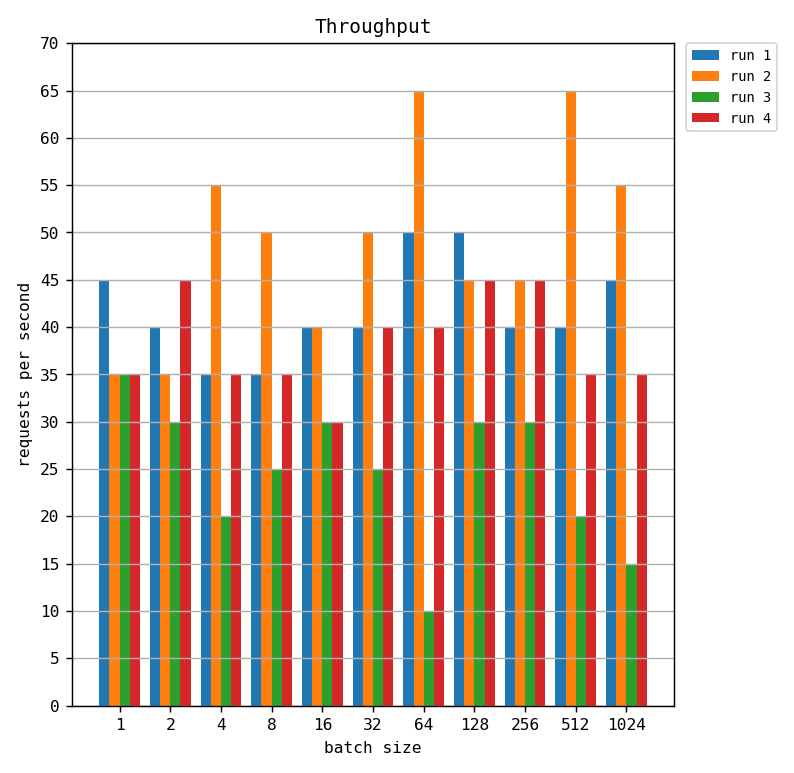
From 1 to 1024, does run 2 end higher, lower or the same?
higher
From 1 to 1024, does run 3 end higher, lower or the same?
lower
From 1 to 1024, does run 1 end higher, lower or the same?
the same
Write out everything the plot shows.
Title: Throughput
x-axis: batch size, ticks 1 2 4 8 16 32 64 128 256 512 1024
y-axis: requests per second, ticks 0 5 10 15 20 25 30 35 40 45 50 55 60 65 70
Legend: run 1, run 2, run 3, run 4
Values:
run 1: 45 40 35 35 40 40 50 50 40 40 45
run 2: 35 35 55 50 40 50 65 45 45 65 55
run 3: 35 30 20 25 30 25 10 30 30 20 15
run 4: 35 45 35 35 30 40 40 45 45 35 35
